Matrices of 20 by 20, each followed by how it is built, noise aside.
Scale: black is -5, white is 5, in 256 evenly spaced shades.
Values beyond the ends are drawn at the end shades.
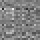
low rank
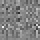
low rank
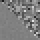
upper triangular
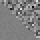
upper triangular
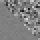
upper triangular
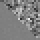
upper triangular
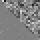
upper triangular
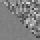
upper triangular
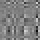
low rank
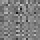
low rank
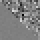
upper triangular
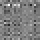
low rank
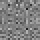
low rank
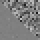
upper triangular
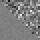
upper triangular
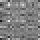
low rank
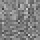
low rank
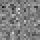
low rank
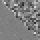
upper triangular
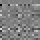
low rank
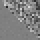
upper triangular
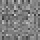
low rank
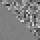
upper triangular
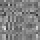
low rank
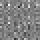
low rank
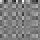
low rank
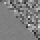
upper triangular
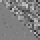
upper triangular
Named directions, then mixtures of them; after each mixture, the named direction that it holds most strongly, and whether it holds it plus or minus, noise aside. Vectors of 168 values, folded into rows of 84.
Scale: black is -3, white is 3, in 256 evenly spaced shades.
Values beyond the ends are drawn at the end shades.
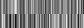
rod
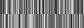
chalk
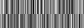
chalk, minus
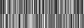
chalk, plus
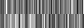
chalk, plus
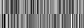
chalk, minus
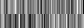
rod, plus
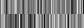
rod, plus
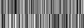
rod, minus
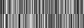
chalk, plus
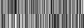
rod, minus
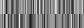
chalk, minus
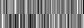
rod, plus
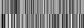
rod, minus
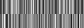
chalk, plus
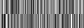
chalk, minus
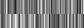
rod, minus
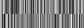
chalk, minus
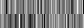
chalk, minus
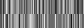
chalk, plus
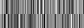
chalk, minus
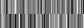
rod, plus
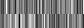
chalk, plus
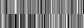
rod, plus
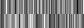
chalk, plus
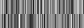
chalk, minus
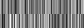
rod, minus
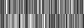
chalk, plus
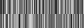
chalk, plus
